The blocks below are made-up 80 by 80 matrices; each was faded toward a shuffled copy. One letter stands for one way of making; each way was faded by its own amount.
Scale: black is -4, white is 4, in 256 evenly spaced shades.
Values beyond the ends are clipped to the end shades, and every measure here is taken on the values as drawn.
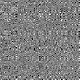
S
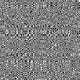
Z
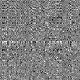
Z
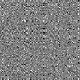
S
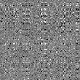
S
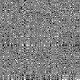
Z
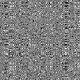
Z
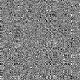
Z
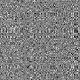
Z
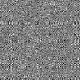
Z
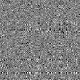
Z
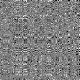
Z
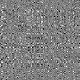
S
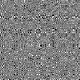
S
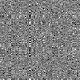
Z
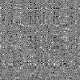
S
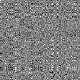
Z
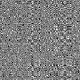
Z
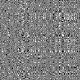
S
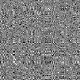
Z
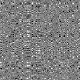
S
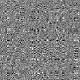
Z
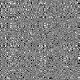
S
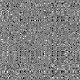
S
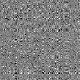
S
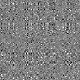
S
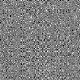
Z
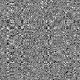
Z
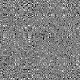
S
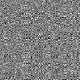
Z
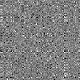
Z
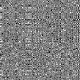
Z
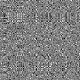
Z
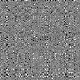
S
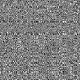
Z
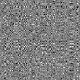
S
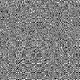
Z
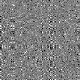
S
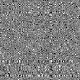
Z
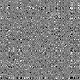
S
